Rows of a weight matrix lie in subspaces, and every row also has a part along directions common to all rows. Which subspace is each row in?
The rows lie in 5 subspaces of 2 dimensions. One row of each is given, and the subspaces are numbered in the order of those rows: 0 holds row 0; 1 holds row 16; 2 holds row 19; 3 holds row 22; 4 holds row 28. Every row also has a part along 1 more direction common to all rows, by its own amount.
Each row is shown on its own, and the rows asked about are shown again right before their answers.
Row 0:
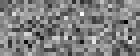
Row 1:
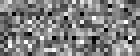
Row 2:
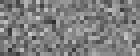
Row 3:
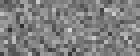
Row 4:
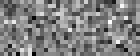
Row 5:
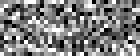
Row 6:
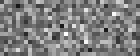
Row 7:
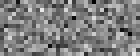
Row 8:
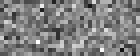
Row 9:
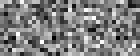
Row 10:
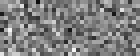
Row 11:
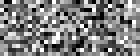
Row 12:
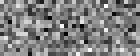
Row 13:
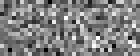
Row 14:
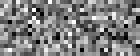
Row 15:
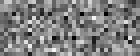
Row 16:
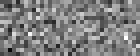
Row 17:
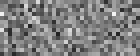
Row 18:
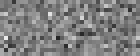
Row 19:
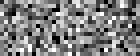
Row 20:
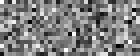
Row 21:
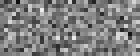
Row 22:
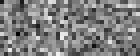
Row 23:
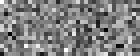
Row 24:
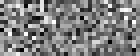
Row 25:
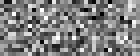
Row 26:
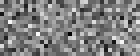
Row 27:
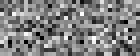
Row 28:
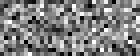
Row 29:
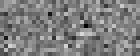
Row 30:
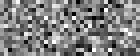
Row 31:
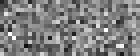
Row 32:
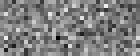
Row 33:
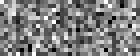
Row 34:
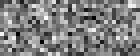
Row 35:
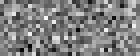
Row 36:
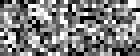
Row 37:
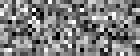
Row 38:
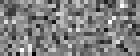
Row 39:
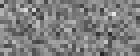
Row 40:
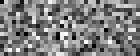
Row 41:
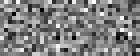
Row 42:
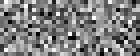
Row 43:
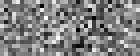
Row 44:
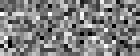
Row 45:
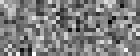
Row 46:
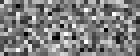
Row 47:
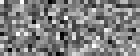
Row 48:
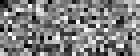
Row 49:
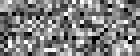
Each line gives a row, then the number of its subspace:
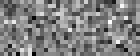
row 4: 2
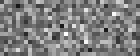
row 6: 3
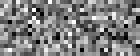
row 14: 1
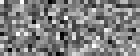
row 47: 3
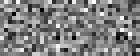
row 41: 4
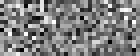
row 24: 1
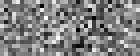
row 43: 4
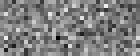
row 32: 0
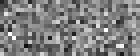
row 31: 2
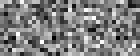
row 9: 3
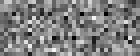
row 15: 0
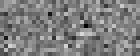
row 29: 0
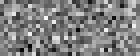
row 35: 2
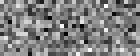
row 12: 3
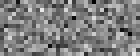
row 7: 4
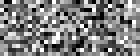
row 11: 4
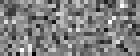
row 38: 2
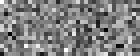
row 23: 2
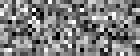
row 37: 1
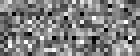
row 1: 0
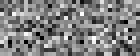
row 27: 0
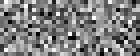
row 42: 0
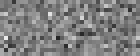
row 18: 0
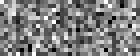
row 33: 2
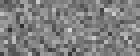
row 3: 1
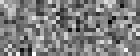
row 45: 2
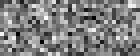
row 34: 3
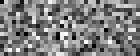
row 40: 3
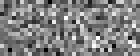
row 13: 3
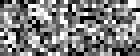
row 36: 3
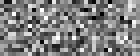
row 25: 4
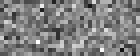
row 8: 4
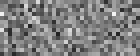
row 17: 1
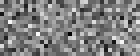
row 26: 0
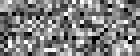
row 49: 0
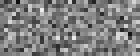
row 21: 4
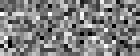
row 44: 0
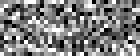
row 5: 4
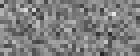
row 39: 1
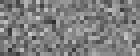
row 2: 1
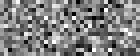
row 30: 4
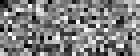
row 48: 2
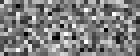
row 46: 3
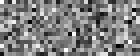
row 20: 2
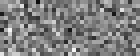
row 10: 1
